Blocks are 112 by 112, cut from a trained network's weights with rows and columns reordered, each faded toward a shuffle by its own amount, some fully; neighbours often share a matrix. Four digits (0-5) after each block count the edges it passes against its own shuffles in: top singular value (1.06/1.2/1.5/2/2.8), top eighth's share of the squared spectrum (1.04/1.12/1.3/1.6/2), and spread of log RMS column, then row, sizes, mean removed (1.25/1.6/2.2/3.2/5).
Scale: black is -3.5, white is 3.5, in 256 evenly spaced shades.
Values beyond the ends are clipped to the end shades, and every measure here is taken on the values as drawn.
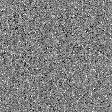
1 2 0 1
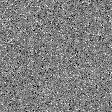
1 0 0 0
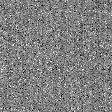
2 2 0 1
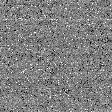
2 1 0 0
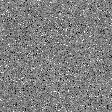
0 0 0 0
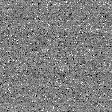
2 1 1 0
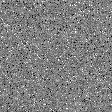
0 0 0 0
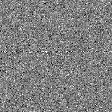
3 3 1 1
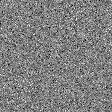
0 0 0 0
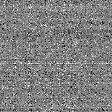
3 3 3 1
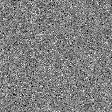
2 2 1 1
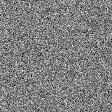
0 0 0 0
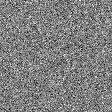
0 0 0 0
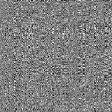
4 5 3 3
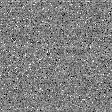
1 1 0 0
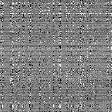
4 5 4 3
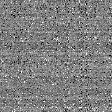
3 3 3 1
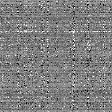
4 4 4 2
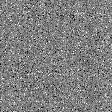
1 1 0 1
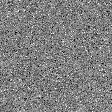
0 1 0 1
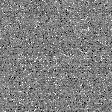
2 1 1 0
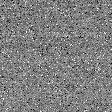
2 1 0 0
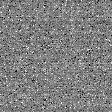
2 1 1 0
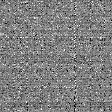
3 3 3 1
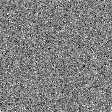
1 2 0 0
